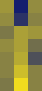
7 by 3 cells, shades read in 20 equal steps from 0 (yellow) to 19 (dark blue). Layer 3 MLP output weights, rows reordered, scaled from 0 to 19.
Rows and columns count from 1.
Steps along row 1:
up down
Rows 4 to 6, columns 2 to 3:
6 11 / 5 14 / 3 9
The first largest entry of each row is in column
2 2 1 3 3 1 1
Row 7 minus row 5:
1 -5 -5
